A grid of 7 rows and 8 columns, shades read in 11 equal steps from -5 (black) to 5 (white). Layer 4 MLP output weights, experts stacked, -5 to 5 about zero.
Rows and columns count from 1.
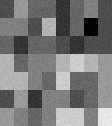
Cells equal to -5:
1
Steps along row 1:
up down same down up up down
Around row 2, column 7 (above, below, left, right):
0 -2 -1 -2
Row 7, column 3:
-1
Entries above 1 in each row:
0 1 0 4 3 0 3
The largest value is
4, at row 7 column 8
